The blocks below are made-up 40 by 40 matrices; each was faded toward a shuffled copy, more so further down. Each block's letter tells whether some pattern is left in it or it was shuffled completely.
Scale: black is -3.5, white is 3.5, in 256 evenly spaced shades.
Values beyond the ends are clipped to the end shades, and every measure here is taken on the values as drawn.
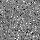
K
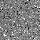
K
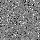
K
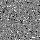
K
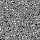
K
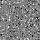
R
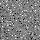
K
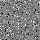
K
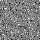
R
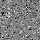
R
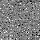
R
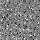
R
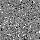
K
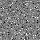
R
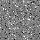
R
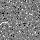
K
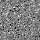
K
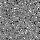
R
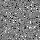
R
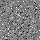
K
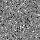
K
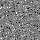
K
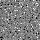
K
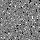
K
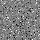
K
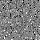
R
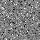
K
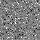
K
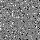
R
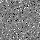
K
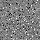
K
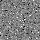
K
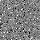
K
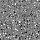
K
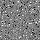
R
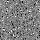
K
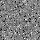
K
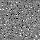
K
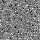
R
